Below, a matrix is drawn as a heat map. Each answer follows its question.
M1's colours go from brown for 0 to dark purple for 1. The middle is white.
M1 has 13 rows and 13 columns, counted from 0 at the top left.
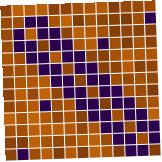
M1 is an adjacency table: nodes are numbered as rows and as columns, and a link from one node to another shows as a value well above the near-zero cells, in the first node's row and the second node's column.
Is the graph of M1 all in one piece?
no
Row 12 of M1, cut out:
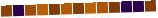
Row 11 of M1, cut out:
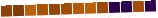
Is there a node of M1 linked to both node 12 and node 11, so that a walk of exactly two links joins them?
yes
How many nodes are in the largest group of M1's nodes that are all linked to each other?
3
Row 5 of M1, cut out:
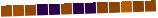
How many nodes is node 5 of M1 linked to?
4
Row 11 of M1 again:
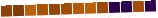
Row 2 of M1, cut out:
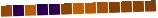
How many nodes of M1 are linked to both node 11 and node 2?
0
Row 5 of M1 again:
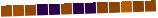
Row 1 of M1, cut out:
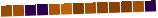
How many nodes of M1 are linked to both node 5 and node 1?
1
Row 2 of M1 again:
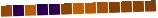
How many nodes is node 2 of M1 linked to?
3
